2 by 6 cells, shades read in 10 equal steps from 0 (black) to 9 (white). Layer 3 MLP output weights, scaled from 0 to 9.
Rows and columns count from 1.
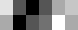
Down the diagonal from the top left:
8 0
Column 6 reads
7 6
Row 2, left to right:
6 0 3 4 9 6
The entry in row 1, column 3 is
0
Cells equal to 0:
2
